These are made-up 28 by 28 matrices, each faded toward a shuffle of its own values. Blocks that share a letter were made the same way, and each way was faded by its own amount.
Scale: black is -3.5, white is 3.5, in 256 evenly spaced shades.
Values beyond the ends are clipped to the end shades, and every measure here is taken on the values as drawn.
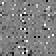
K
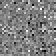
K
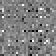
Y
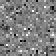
K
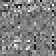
Y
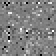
K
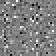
K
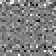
Y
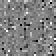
K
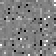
K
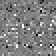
K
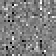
K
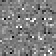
K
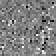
K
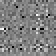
Y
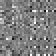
Y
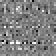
Y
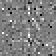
K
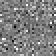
K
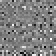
Y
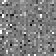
K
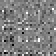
Y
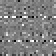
Y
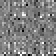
Y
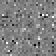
K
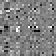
Y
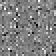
K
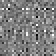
Y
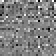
Y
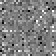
K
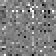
Y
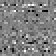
Y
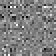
Y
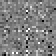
K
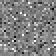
K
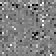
K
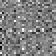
Y
